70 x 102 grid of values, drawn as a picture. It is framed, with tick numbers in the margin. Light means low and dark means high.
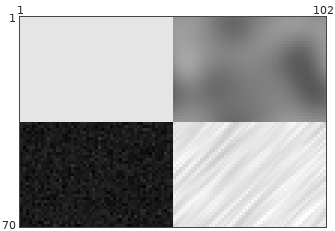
The table splits into 2 rows of 2 panels. Panel 1,1: very low, flat. Panel 1,2: middling, smooth. Panel 2,1: very high, fine-grained, faint in contrast. Panel 2,2: very low, slanting up to the right, faint in contrast.
